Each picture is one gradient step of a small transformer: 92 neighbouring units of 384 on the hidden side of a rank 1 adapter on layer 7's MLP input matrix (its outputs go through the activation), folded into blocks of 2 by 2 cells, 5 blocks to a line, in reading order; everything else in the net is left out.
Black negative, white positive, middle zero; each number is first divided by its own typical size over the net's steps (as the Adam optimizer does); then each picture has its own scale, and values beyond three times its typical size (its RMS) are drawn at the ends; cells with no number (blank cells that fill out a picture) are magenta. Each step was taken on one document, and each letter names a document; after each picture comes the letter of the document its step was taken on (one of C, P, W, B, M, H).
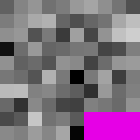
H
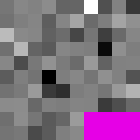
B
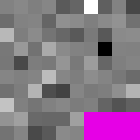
B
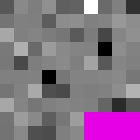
B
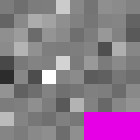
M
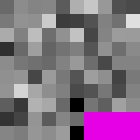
H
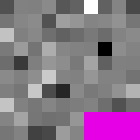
B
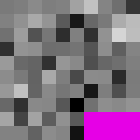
H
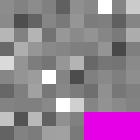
M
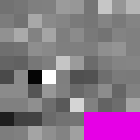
M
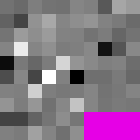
M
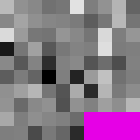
H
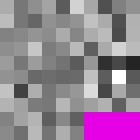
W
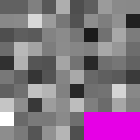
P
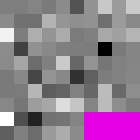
M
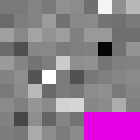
M
